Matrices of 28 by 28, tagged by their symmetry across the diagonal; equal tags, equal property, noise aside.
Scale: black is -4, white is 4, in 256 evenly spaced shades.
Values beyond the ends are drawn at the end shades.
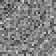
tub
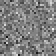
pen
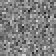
pen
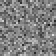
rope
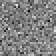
pen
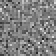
rope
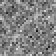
tub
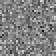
pen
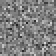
rope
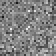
tub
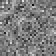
tub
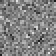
tub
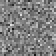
pen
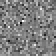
rope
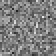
pen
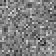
tub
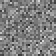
tub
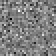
rope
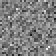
tub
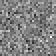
pen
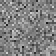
tub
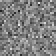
pen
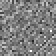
tub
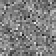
rope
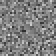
rope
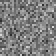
pen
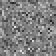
rope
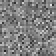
rope
